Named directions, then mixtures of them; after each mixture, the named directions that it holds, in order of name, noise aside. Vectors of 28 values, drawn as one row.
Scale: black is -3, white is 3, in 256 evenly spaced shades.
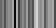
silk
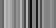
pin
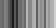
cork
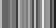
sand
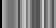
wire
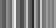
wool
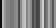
wire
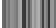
wire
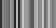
silk, wire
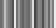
cork, sand, silk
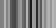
cork, pin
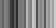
cork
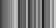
sand, wool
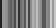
cork, sand, silk
